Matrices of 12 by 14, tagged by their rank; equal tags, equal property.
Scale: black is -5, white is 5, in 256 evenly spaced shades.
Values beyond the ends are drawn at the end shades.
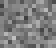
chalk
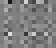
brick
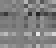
brick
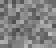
chalk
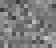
chalk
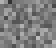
chalk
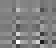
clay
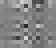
brick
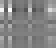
clay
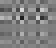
clay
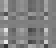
clay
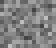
chalk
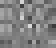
brick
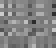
brick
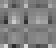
clay
